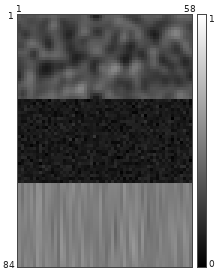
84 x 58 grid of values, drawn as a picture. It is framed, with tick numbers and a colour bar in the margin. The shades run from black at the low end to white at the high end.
The table splits into 3 rows of 1 panel. Panel 1,1: low, blotchy. Panel 2,1: very low, fine-grained, faint in contrast. Panel 3,1: middling, streaked downward, faint in contrast.
